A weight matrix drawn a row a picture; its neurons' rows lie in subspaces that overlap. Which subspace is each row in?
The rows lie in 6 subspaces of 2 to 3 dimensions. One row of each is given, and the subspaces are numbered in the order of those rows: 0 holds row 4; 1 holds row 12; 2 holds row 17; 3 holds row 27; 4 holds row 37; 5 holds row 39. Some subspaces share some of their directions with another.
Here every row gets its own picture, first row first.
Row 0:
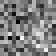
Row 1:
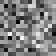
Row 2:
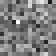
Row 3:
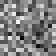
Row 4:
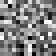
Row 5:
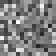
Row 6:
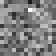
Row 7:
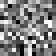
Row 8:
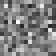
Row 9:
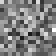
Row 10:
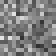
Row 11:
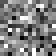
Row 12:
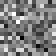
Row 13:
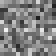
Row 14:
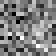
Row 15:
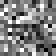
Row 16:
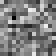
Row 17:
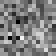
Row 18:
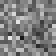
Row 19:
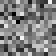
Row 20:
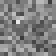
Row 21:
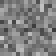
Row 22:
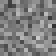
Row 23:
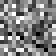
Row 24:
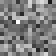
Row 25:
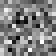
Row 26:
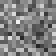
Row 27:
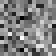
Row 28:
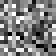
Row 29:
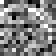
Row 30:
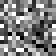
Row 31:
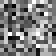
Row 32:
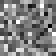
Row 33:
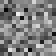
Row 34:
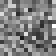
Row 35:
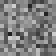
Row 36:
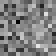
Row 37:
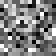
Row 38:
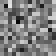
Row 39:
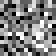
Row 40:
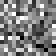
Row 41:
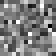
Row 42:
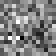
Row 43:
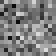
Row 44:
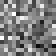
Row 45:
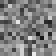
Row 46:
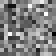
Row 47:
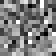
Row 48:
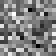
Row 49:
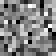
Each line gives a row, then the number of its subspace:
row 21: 4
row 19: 1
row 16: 3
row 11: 3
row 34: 5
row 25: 2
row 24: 1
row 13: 4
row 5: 4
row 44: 0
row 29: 3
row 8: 5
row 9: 4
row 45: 0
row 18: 2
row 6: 3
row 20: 1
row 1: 4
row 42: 2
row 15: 3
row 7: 0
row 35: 1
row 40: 0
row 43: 3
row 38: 5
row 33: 2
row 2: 1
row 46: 1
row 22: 5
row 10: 0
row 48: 3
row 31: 1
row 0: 2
